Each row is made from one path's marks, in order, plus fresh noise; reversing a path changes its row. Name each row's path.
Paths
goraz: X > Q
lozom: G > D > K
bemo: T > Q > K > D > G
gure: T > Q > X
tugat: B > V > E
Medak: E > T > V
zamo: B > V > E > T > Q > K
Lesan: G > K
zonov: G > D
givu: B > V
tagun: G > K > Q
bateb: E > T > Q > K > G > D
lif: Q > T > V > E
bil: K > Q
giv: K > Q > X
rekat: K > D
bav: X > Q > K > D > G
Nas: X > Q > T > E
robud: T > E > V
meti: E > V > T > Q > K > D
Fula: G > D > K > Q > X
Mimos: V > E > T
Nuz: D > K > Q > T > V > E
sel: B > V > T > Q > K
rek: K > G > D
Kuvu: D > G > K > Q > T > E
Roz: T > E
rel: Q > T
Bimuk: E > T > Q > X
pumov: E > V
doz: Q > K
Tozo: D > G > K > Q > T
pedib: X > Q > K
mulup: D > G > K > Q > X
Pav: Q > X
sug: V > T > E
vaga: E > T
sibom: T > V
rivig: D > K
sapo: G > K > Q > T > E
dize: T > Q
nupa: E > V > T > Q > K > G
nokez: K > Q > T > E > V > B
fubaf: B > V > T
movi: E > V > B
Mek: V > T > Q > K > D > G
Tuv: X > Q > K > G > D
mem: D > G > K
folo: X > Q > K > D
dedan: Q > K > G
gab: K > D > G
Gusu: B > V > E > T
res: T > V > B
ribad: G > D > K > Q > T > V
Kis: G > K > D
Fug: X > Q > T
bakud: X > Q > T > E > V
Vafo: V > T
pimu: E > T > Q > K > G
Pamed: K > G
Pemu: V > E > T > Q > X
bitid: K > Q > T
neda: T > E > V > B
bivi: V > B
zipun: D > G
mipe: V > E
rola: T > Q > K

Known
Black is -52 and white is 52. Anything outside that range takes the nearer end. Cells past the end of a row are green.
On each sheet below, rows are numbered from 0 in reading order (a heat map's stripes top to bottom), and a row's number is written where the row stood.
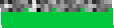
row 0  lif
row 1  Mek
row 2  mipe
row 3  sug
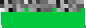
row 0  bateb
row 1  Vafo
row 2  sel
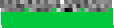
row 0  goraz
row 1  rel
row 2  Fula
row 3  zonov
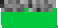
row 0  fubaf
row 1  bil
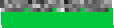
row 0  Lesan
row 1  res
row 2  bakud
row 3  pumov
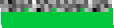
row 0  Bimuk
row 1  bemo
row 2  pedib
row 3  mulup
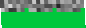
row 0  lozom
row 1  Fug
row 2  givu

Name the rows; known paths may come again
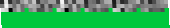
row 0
Mek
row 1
gure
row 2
bemo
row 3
Gusu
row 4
zamo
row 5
Medak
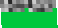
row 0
Nas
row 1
Kis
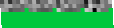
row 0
dize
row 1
sibom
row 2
Lesan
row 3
nokez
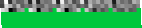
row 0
ribad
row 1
pimu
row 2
Tozo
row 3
dedan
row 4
fubaf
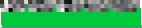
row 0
Kuvu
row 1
Mimos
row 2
Pemu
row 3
givu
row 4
pumov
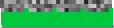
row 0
Pamed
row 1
Fug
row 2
Vafo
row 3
res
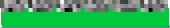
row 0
gab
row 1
tagun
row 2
Fula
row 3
Roz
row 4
robud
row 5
bitid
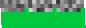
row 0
goraz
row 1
Tuv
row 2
bivi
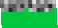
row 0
giv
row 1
folo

